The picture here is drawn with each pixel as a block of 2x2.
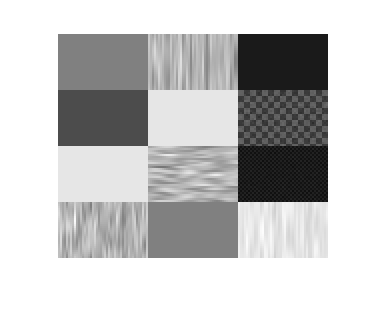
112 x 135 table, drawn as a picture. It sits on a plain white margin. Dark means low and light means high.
It is made of 4 by 3 panels. Panel 1,1: middling, flat. Panel 1,2: high, streaked downward. Panel 1,3: very low, flat. Panel 2,1: low, flat. Panel 2,2: very high, flat. Panel 2,3: low, checkered. Panel 3,1: very high, flat. Panel 3,2: high, streaked across. Panel 3,3: very low, checkered, faint in contrast. Panel 4,1: high, streaked downward. Panel 4,2: middling, flat. Panel 4,3: very high, streaked downward, faint in contrast.
